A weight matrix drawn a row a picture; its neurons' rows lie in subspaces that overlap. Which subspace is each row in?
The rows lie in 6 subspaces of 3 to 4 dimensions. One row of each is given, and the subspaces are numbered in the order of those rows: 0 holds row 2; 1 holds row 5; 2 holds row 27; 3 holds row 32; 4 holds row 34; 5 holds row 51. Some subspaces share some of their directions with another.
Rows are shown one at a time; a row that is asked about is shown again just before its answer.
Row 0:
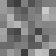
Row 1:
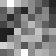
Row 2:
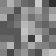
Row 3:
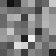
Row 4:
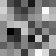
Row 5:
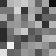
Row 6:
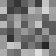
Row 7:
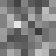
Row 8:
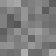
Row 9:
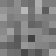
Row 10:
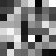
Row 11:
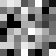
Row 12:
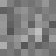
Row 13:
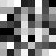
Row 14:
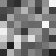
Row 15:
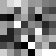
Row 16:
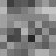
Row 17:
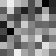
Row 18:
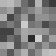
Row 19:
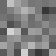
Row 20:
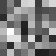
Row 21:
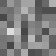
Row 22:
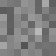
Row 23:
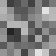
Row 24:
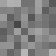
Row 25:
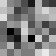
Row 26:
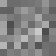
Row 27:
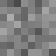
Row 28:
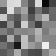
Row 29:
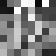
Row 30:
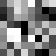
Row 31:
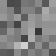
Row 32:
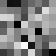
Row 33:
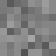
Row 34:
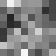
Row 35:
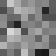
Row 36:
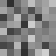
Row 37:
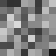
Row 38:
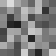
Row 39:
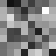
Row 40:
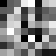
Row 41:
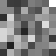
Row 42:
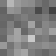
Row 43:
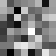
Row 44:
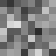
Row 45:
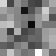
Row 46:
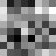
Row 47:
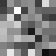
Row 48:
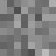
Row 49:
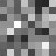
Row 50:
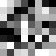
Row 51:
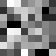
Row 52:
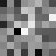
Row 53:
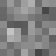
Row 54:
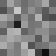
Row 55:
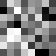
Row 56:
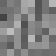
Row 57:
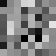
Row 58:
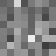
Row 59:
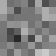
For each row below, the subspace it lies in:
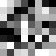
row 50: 4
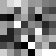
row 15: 3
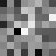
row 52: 0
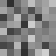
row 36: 5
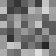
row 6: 4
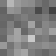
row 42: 4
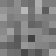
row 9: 4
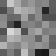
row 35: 5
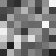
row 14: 1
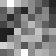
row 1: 4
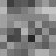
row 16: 4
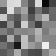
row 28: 4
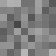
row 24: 0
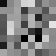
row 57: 1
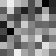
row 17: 4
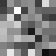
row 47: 3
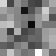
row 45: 0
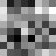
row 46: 4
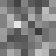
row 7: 5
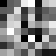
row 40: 1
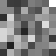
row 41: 1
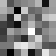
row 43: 3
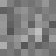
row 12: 1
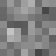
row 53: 2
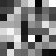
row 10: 0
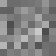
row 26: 1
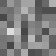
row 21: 5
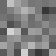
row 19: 5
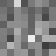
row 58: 2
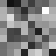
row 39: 3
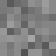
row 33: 5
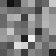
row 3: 3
